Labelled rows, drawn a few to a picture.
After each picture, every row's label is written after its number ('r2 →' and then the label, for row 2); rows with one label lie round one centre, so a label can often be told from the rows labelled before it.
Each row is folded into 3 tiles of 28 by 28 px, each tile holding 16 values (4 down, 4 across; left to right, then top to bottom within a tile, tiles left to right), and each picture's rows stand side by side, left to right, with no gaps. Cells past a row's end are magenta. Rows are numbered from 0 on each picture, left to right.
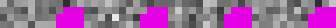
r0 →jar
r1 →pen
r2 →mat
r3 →jar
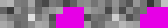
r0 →pen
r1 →jar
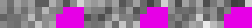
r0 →jar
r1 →jar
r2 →jar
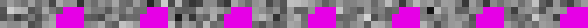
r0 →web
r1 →jar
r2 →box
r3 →mat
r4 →jar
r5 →pen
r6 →pen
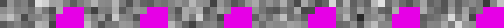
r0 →mat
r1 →pen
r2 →pen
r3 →jar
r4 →mat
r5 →jar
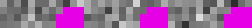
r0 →jar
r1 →jar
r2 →pen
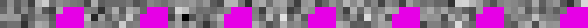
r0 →mat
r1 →box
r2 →web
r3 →pen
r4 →pen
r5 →mat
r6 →jar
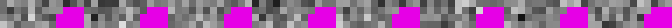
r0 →pen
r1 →box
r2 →jar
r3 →box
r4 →pen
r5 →mat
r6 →web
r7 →pen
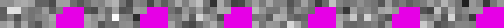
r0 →web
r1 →pen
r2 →pen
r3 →jar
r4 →pen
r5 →pen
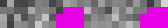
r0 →box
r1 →jar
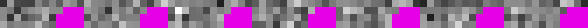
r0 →box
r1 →jar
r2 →web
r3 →mat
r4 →web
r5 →box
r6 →web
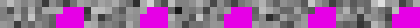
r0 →pen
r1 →web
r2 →pen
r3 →web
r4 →mat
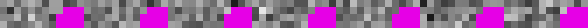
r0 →pen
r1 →jar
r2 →pen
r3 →web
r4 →jar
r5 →box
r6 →mat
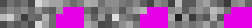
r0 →mat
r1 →pen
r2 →box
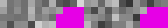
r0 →jar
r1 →pen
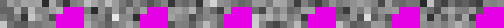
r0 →pen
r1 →pen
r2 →mat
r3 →pen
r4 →pen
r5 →box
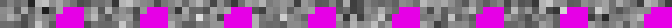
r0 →mat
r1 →mat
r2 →pen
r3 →pen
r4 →box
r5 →pen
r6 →mat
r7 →web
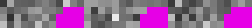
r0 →box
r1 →pen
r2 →box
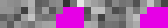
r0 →jar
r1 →web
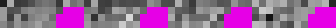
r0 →box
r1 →box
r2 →box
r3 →web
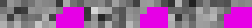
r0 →box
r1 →web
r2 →box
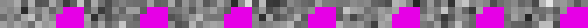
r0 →jar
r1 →box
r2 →jar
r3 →box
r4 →web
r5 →mat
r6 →mat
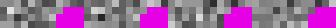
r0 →web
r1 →web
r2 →pen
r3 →jar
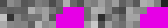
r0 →box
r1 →web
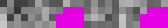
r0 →box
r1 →mat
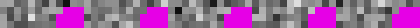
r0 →pen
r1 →jar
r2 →pen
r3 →mat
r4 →mat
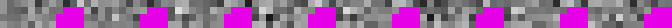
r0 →jar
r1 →pen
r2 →web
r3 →web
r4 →web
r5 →box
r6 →web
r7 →pen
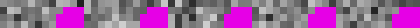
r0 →web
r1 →jar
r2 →box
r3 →web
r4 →pen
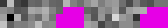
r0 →box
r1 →pen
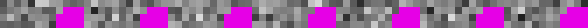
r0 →mat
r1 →pen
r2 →pen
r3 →web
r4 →box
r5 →pen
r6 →web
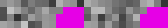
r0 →web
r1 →web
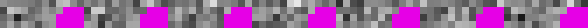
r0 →web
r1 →web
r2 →mat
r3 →mat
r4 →box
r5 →jar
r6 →web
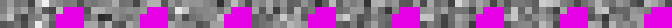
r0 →mat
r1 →web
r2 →web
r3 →jar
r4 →mat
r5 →mat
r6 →mat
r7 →web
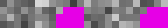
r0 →mat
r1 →jar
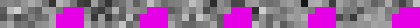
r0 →web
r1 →box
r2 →pen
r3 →web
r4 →jar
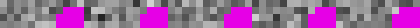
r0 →jar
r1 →web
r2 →jar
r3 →mat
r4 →pen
